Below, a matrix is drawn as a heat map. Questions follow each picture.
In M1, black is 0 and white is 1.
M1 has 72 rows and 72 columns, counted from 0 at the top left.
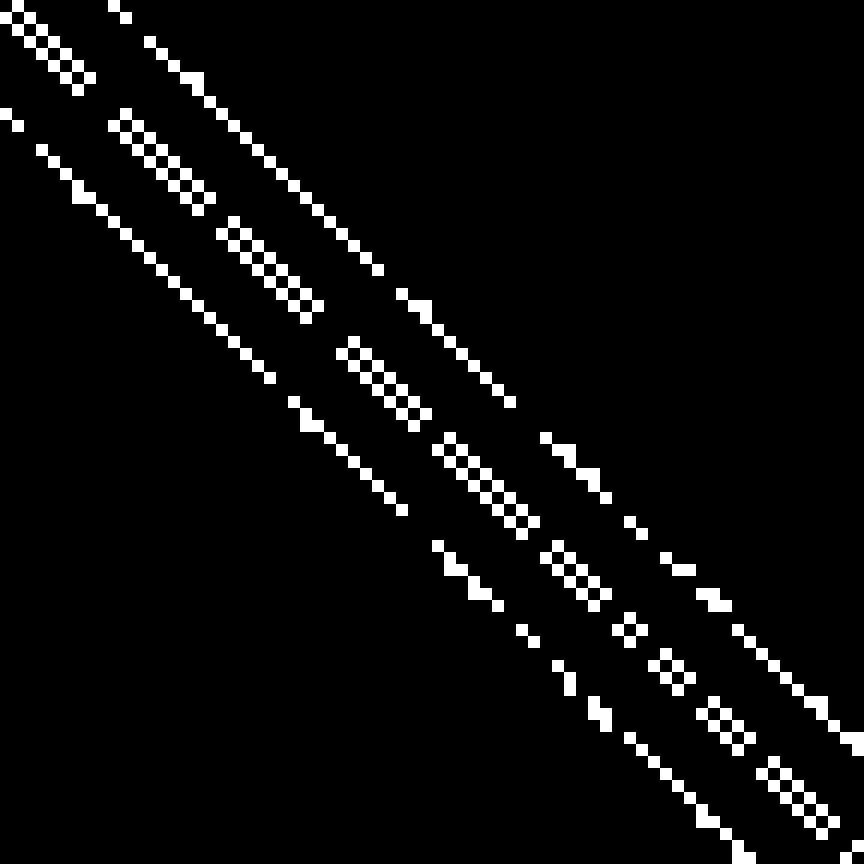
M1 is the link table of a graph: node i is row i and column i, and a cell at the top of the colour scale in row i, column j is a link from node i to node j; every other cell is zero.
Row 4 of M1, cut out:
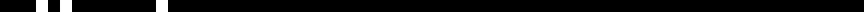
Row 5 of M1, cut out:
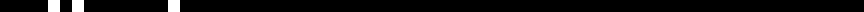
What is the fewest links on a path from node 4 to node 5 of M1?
1
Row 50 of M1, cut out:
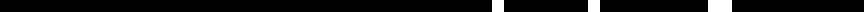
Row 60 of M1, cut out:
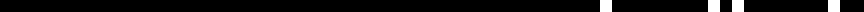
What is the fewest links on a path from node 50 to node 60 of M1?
1
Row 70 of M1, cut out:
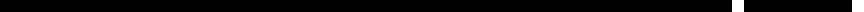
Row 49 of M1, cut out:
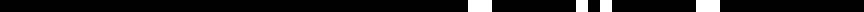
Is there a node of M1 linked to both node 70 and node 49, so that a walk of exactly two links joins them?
no
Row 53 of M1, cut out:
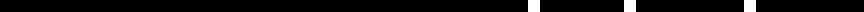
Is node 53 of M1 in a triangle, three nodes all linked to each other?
no
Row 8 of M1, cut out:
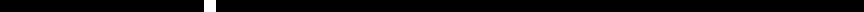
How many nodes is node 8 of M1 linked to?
1
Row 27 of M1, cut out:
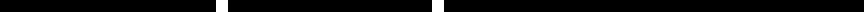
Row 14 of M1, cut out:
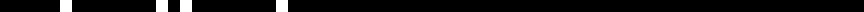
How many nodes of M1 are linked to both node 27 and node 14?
0
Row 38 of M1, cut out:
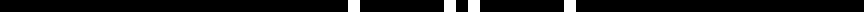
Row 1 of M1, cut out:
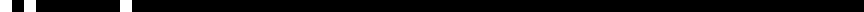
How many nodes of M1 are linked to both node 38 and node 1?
0
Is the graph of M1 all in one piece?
yes
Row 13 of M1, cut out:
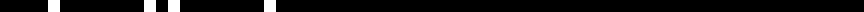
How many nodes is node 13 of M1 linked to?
4
